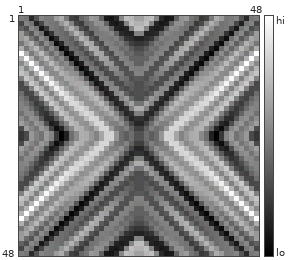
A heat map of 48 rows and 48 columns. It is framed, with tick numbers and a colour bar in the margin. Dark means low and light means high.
Histogram: bell-shaped. Slope: none. Odd rows or columns: none. Mirror symmetry: left to right and top to bottom.
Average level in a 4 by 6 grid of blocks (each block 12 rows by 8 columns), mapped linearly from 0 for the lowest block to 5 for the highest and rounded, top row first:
3 0 0 0 0 3 / 2 5 1 1 5 2 / 2 5 1 1 5 2 / 3 0 0 0 0 3
